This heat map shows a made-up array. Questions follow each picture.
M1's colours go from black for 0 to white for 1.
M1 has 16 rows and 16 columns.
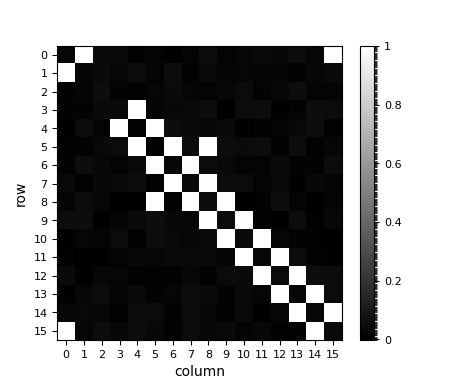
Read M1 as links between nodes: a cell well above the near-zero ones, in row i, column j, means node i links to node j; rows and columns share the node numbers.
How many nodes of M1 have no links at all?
1
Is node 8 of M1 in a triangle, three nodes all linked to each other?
no
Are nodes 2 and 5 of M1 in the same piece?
no
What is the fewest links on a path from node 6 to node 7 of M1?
1
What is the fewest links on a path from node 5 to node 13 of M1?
6
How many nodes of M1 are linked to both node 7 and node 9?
1
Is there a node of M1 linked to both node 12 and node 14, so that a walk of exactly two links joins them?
yes
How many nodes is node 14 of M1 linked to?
2
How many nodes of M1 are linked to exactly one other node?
2
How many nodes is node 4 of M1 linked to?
2
